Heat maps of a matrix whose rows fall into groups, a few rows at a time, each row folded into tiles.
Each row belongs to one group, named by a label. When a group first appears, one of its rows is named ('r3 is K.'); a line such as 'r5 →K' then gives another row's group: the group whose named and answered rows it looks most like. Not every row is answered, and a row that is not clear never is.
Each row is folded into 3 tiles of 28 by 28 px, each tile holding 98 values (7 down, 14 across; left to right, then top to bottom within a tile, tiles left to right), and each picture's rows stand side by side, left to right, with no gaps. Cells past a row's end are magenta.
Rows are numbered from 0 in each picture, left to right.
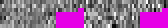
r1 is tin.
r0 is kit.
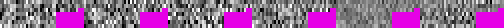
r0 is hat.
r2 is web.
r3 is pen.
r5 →hat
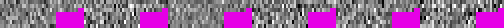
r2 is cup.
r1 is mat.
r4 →pen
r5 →kit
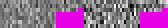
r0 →tin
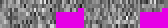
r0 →pen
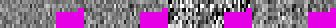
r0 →mat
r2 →kit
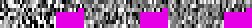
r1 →pen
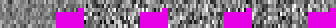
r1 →web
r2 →pen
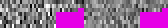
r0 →mat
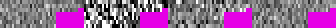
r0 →mat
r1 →tin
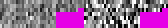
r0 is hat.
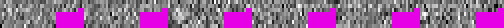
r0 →cup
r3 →mat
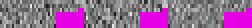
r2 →cup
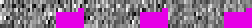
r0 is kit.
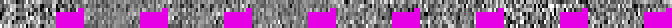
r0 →hat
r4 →cup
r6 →mat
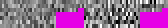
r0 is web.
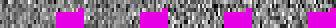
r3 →tin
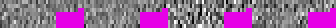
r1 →cup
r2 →pen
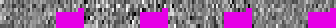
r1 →kit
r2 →tin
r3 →cup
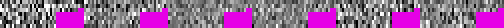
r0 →mat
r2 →web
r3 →cup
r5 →pen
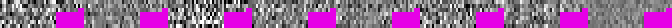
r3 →cup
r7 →web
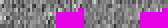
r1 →cup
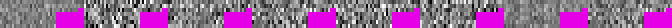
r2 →kit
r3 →web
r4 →mat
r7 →web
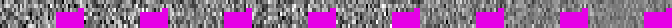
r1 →web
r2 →tin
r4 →mat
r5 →pen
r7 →tin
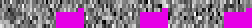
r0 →pen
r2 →hat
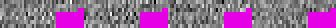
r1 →hat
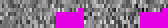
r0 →web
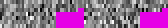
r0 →hat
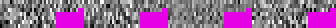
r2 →hat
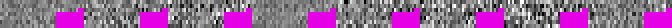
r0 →web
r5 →kit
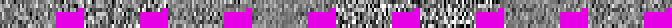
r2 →hat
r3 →kit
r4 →mat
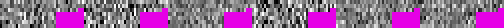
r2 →web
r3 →tin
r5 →kit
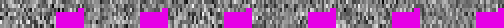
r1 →hat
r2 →pen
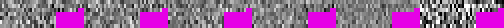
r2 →web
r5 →mat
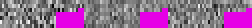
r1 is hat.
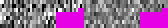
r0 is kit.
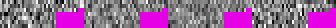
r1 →tin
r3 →mat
